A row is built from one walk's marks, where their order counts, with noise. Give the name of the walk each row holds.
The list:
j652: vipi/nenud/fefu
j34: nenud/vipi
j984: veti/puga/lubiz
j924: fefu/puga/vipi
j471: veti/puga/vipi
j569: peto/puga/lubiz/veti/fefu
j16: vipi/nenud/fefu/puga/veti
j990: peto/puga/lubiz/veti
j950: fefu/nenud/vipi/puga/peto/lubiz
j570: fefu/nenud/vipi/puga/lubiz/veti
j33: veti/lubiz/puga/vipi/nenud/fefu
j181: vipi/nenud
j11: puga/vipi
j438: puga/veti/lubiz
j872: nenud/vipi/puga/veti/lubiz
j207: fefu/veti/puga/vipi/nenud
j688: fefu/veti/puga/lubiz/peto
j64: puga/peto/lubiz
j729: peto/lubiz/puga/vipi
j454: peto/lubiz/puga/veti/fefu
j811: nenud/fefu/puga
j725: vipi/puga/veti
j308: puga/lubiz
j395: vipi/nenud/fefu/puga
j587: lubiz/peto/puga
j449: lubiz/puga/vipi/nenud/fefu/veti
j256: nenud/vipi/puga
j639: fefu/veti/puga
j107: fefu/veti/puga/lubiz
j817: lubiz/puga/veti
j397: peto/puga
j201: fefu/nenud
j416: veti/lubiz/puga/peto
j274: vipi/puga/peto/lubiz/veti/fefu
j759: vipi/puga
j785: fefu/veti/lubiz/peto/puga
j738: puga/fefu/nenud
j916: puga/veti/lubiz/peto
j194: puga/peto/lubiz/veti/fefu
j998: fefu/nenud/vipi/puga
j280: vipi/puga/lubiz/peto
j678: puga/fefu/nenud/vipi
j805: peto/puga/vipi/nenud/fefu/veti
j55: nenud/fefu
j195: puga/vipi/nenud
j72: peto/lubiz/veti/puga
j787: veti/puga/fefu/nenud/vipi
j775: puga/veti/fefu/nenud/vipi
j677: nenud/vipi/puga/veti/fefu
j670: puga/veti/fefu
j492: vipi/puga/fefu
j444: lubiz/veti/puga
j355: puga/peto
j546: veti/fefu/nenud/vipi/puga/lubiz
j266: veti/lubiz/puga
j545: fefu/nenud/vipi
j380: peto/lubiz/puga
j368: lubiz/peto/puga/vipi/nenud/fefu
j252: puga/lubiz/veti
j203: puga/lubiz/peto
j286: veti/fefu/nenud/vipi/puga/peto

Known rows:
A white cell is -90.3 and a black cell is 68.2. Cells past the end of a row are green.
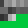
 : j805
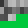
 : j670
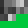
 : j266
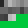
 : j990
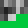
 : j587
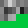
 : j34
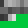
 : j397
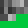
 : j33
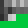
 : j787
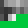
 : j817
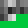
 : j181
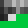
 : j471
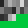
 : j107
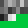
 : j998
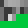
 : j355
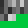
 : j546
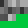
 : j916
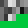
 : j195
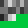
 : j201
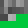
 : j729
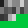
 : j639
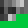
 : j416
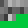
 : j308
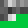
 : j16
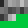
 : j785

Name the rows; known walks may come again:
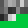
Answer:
j950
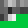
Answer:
j395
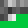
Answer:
j16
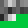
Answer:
j652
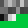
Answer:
j545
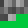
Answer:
j380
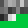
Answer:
j998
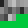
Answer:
j438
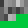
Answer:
j72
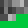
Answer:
j33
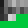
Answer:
j984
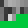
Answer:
j355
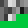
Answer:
j195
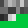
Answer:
j570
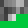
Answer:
j444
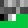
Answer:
j924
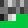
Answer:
j201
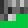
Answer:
j286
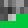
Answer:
j368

